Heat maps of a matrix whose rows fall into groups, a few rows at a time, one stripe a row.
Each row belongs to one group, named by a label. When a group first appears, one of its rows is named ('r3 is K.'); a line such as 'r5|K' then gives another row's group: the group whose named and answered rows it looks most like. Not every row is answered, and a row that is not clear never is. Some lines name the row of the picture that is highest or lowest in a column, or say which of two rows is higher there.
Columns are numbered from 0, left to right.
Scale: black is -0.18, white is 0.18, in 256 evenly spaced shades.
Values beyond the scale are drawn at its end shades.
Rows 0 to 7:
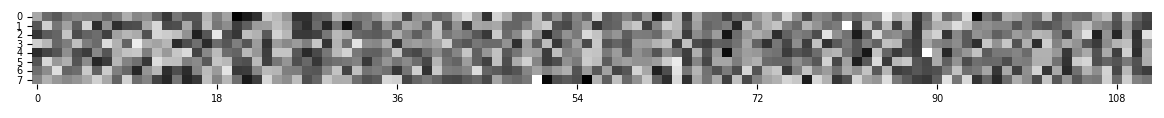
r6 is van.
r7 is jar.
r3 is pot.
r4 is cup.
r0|jar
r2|cup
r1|van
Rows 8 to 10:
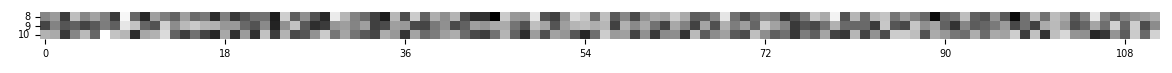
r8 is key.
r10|pot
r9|cup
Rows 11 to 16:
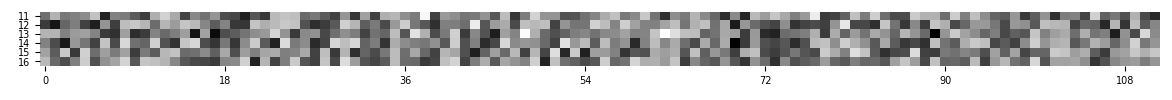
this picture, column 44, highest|16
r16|pot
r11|van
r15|pot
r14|key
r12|cup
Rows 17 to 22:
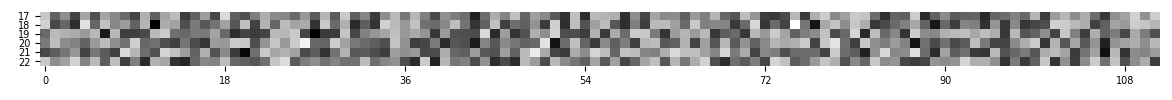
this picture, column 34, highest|18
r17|pot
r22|van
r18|pot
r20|jar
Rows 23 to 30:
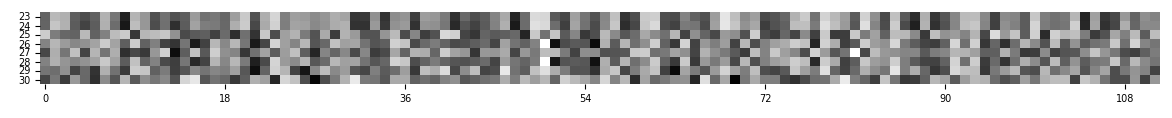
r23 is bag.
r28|jar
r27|van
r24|bag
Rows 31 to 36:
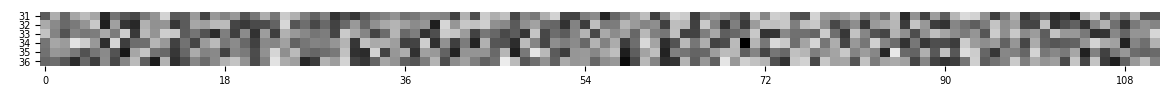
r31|van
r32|van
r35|bag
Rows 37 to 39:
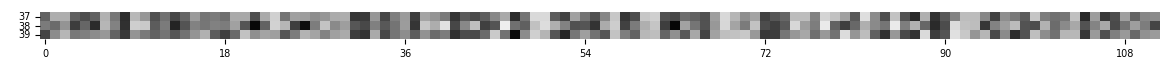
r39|bag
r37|bag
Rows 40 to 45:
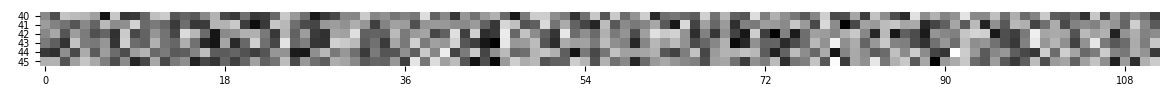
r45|key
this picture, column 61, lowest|40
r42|key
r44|bag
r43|key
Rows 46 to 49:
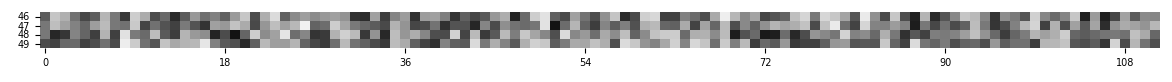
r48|key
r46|bag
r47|jar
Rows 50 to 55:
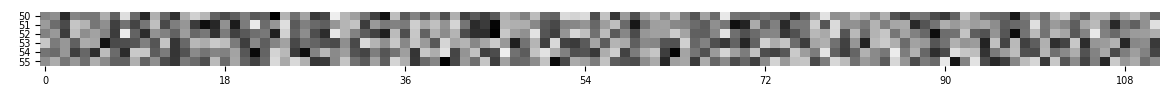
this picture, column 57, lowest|50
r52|key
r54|bag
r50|key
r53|van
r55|jar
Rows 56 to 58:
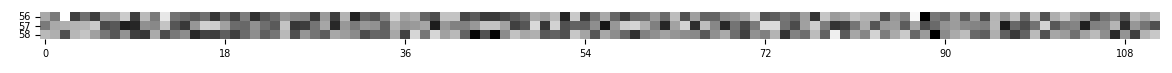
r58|key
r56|pot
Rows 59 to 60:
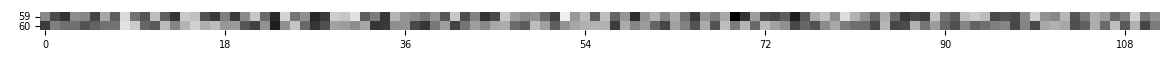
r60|cup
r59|key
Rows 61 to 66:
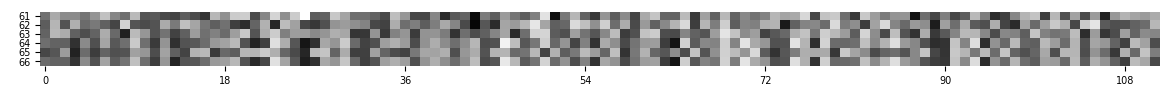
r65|bag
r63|bag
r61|jar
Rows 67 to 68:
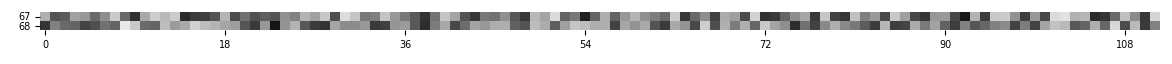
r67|pot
